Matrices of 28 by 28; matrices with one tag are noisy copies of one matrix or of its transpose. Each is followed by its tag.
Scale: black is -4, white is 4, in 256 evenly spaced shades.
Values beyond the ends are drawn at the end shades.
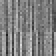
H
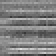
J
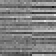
H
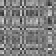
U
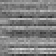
J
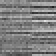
H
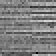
H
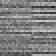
H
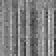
J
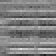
J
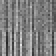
H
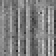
J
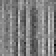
J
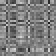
U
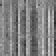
J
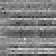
J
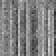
J
